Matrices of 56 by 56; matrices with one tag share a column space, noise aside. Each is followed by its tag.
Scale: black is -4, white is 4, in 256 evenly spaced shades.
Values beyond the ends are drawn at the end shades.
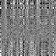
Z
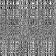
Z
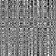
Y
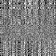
Z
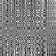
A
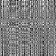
Y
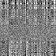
Z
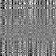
Z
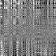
Z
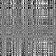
Z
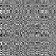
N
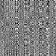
Y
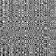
A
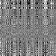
Z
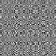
N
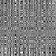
A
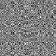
N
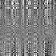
Z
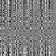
A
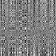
A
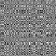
N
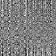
A
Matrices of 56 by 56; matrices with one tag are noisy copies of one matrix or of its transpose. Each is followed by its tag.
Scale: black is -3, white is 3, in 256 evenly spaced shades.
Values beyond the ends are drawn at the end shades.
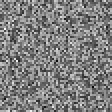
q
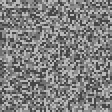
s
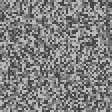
q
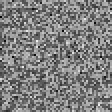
s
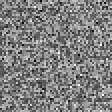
s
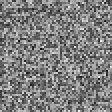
s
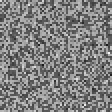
q
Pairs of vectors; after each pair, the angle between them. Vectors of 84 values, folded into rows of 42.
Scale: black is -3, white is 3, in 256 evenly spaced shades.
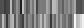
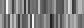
orthogonal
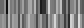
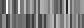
partly opposed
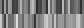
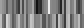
partly aligned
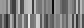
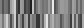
nearly opposite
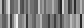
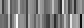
nearly parallel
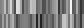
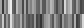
partly aligned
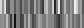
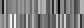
partly opposed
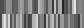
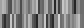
nearly opposite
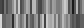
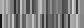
nearly opposite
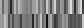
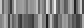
nearly parallel
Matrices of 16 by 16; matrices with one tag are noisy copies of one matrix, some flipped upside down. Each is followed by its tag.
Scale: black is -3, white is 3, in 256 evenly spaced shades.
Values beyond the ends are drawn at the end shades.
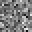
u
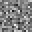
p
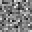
p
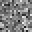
u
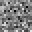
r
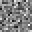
p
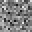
r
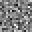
p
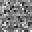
r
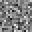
p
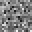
r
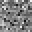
r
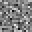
p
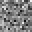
r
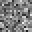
u
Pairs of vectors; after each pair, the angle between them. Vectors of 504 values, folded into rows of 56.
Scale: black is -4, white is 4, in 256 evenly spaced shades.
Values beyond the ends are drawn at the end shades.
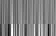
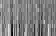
nearly opposite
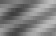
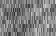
partly aligned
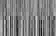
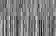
nearly parallel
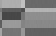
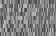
orthogonal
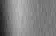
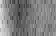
nearly opposite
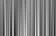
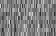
partly aligned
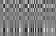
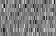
partly aligned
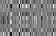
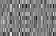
nearly opposite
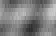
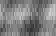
nearly parallel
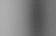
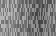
partly aligned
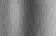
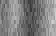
nearly parallel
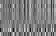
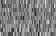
partly aligned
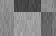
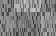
partly opposed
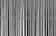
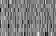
partly aligned
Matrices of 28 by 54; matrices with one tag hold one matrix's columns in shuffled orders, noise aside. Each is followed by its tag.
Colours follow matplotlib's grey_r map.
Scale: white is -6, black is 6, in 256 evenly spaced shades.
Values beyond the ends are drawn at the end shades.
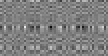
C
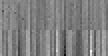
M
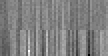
M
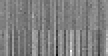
M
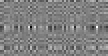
C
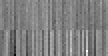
M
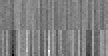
M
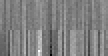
M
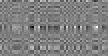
C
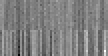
M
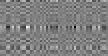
C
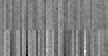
M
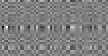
C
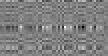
C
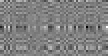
C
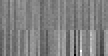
M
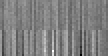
M
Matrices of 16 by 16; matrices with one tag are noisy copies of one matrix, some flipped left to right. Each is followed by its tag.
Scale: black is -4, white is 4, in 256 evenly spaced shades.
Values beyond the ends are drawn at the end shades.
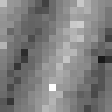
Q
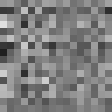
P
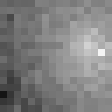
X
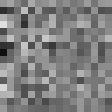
P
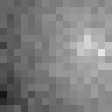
X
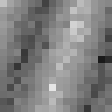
Q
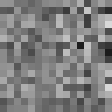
P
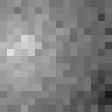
X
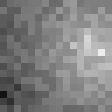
X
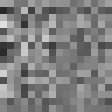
P
